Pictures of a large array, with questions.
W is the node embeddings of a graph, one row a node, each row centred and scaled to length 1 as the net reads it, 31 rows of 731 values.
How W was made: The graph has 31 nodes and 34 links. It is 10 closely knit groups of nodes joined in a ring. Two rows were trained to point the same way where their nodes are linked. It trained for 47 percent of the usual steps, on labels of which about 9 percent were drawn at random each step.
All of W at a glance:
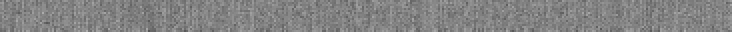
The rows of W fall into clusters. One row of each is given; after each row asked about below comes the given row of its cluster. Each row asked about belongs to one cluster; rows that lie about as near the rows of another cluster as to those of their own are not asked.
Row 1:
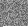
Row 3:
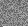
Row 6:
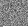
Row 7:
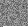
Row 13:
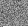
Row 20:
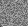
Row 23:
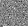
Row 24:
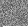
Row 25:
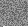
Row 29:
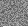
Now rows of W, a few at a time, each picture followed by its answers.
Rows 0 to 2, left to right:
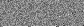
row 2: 7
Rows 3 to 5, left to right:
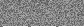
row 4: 3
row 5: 1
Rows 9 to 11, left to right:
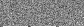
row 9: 13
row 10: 20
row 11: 7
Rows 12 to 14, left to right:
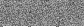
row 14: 13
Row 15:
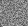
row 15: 20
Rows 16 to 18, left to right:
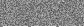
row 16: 23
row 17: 1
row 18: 24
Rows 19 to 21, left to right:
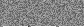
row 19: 25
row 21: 25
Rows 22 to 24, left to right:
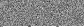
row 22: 6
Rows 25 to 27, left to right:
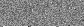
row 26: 29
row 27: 23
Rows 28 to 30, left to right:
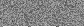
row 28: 29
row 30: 29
